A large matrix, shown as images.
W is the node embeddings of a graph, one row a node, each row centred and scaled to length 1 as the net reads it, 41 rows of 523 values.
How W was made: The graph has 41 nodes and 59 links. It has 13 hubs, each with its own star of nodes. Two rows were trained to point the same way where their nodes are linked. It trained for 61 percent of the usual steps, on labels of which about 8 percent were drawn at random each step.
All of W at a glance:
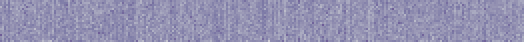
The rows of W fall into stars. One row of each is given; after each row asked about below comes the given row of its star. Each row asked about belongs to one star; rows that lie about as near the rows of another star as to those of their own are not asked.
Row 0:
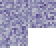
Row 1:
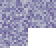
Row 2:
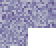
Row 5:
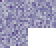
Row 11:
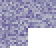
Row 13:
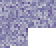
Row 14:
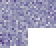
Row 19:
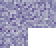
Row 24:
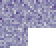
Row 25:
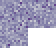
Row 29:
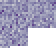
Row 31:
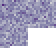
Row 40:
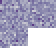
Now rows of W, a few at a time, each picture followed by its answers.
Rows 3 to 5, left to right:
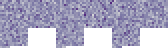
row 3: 40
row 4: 14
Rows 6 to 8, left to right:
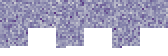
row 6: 11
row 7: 29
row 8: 5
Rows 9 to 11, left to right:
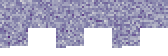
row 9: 1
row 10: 13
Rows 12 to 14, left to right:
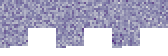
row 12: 24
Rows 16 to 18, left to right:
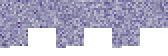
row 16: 25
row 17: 19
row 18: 14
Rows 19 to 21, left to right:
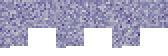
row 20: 25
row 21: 2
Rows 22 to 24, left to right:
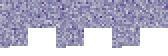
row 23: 19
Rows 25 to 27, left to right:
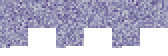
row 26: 31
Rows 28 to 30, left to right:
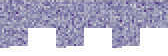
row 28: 24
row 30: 29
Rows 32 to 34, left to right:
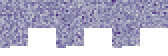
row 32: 29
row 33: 19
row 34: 24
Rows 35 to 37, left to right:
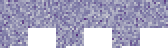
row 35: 14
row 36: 0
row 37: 2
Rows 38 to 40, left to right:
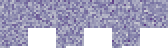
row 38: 25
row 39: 0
